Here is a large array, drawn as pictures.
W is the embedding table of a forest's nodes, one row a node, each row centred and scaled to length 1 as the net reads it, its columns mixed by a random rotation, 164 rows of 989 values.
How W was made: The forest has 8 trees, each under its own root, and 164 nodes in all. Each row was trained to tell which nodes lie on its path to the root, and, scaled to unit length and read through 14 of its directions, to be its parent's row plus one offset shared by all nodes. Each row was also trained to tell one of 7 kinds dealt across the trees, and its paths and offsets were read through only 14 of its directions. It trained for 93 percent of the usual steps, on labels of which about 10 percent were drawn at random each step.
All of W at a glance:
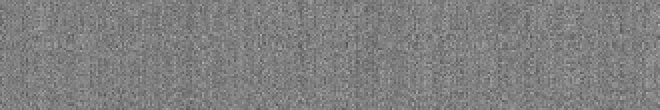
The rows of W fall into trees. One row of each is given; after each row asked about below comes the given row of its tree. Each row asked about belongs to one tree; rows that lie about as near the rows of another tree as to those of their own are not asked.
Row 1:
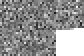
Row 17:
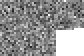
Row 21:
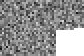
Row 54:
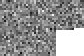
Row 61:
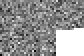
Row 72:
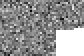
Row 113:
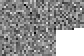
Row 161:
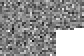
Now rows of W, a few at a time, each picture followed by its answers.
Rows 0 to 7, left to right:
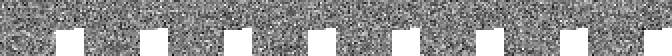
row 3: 17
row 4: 17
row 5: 72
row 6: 21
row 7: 72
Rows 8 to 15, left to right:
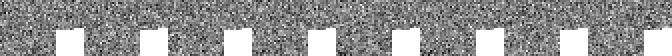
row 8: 161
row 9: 17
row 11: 17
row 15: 72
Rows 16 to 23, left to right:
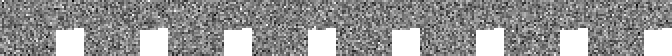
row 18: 72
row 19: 113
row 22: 161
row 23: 1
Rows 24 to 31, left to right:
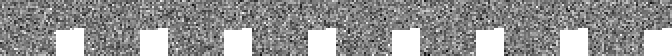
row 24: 1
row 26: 113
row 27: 21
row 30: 113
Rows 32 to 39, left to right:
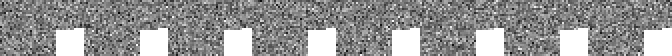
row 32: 161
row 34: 21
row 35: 17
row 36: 17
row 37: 1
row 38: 1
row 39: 72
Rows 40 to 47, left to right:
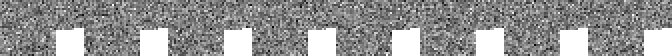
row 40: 17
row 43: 1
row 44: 72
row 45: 113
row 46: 72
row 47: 21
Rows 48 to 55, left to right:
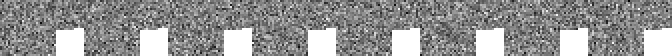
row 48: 21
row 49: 17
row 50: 72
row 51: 72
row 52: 72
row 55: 113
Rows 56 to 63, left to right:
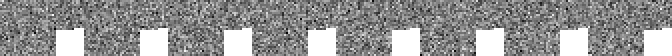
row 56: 54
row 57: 161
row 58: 72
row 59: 17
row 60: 17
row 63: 72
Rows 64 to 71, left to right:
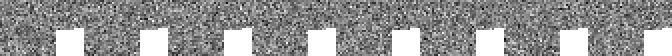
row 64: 54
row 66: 72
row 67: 72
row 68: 54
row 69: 1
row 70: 72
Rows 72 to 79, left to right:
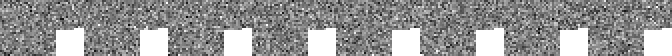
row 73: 113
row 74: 161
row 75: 113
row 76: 113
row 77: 72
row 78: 17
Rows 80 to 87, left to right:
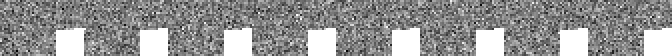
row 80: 1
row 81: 54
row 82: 161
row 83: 21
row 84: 17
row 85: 61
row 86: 54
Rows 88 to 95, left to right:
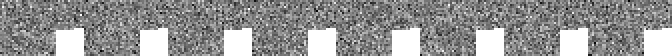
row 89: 21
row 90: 113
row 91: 113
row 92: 17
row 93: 54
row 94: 54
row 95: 113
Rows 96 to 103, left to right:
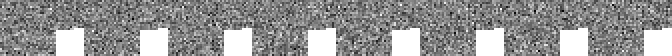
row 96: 1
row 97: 17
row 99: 17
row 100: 61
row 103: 17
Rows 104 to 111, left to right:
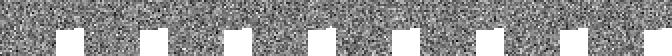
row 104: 161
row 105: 17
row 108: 113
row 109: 113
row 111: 1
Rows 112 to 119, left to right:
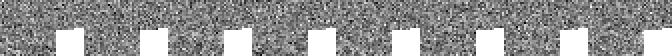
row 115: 72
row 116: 54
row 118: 161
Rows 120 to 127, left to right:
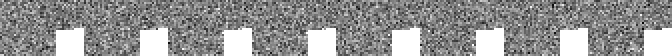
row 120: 72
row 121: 72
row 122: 1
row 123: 1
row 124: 21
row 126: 1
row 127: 61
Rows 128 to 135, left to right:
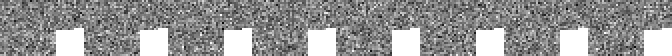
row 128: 17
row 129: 1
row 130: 61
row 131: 113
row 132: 72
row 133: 21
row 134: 17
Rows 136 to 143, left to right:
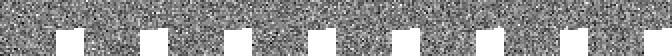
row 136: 161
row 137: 54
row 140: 17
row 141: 17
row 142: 113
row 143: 113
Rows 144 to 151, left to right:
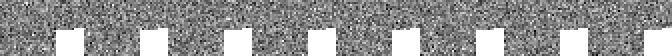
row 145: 113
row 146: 113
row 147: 161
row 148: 161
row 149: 61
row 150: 161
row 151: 72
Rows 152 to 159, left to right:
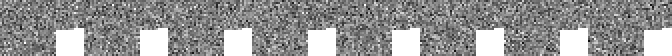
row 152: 1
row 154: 1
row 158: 17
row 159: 72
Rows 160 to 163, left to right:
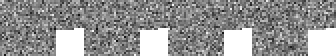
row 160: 54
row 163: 113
